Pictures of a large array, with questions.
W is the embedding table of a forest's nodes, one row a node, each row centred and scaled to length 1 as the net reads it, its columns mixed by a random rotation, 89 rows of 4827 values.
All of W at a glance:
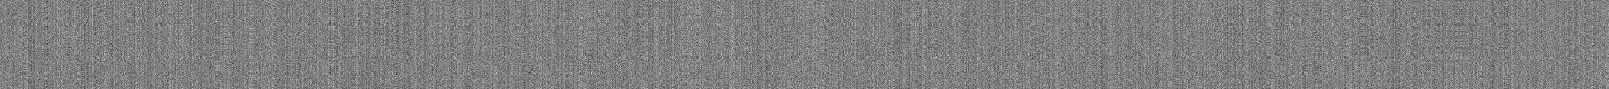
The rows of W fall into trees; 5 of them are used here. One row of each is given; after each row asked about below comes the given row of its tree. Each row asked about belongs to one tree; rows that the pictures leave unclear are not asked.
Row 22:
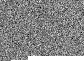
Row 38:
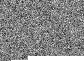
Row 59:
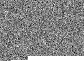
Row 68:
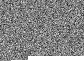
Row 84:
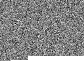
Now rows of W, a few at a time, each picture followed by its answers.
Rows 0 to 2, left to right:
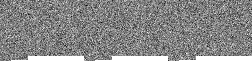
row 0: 38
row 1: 59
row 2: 68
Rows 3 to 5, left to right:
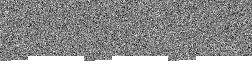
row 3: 59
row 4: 22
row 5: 68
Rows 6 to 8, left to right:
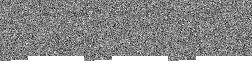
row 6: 38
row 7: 59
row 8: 84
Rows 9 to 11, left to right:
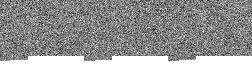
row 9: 38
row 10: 68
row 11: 38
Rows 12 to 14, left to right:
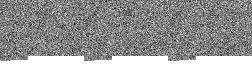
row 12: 59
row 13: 38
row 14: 38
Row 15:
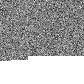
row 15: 84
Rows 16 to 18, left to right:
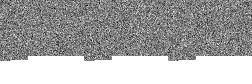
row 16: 38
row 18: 59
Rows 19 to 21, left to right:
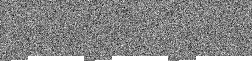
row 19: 68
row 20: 22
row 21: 68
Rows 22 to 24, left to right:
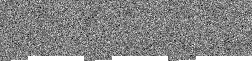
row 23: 38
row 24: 38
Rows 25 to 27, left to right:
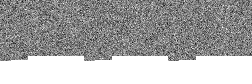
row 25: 38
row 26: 59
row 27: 59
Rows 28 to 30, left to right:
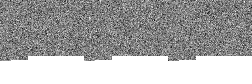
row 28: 84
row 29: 59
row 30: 84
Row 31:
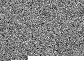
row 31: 38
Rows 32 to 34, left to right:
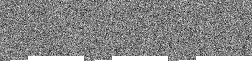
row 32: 22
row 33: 84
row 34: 84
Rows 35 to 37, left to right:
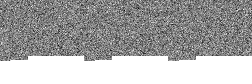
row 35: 22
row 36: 38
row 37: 68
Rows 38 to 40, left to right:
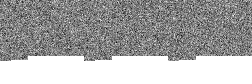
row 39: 84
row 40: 59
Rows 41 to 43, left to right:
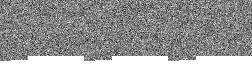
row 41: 38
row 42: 84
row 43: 59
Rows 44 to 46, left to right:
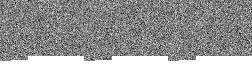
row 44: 59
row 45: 84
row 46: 68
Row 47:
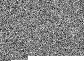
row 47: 38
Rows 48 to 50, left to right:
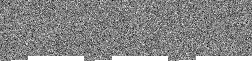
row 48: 38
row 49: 59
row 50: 68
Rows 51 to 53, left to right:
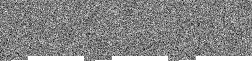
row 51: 59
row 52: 38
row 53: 59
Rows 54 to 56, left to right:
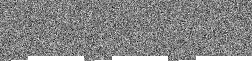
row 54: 59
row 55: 59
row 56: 84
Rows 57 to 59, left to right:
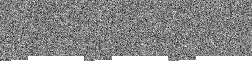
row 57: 84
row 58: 84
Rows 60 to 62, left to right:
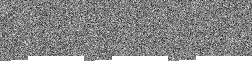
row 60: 38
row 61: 68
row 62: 84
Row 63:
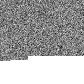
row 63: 22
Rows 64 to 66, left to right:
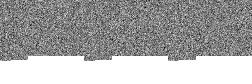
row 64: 59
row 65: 68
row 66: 68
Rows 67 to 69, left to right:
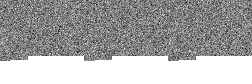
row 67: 22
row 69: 22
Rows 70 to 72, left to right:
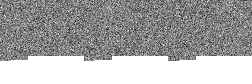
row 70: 68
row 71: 84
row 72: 22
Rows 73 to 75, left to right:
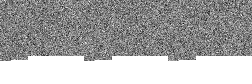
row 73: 22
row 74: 22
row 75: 84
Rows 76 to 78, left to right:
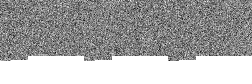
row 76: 59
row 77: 84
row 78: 22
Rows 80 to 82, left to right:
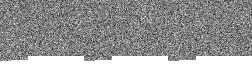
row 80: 68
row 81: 59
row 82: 68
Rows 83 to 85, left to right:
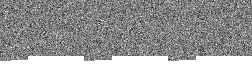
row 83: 59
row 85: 84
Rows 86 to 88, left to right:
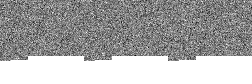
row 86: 59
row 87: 68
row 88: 84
